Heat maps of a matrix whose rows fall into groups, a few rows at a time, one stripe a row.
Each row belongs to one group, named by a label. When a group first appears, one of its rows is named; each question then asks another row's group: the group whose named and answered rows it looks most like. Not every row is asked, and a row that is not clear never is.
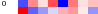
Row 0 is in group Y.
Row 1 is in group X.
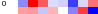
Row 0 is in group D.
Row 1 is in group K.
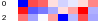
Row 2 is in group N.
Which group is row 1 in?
X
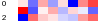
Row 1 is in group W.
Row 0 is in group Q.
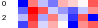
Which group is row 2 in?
K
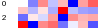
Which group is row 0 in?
Q
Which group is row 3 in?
W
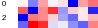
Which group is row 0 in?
Q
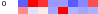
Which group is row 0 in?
D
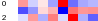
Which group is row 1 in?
Y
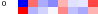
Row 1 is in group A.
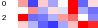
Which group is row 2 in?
X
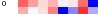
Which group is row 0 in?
K
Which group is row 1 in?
N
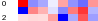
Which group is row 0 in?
A
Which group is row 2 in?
N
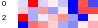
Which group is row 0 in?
K
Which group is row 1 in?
Q
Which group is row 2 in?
A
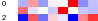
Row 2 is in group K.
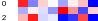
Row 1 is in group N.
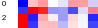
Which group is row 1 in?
D
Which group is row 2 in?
W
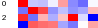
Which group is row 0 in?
A
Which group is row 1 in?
D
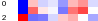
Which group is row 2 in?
X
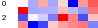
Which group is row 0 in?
Q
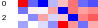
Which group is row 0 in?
X
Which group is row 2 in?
Q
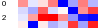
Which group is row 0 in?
N
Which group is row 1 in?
Q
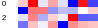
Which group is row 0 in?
K
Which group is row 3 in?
Y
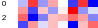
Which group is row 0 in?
K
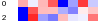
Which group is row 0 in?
N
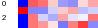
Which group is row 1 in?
X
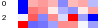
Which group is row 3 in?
X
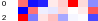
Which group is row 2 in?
W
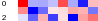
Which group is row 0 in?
A
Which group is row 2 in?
Q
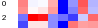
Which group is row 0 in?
N
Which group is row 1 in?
N
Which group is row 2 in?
D
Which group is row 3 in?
Y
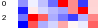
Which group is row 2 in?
D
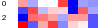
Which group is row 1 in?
K
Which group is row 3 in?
W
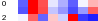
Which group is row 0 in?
D
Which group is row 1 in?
D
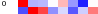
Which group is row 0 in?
A
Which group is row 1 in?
D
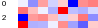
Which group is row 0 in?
Q
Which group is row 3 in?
A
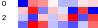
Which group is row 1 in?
K
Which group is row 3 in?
D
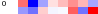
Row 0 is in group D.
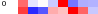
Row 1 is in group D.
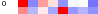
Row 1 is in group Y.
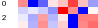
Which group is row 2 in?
Q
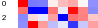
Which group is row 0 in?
X
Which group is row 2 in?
Y
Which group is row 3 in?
D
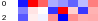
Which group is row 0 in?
D
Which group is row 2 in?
Y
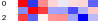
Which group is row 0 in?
W
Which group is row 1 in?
D
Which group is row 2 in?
A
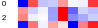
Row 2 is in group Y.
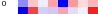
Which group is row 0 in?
Y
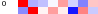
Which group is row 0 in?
A
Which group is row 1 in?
K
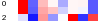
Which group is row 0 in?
W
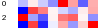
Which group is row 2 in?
X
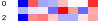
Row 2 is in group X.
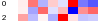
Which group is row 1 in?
Q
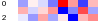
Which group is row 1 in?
N
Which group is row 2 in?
Q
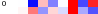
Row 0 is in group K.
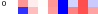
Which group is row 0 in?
N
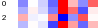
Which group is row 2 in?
N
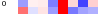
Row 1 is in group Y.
